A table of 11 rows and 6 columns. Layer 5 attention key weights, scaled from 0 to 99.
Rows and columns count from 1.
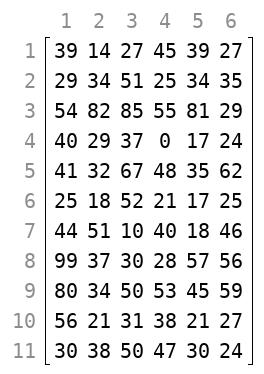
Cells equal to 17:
2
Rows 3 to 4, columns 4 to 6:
55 81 29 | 0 17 24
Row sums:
191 208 386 147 285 158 209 307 321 194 219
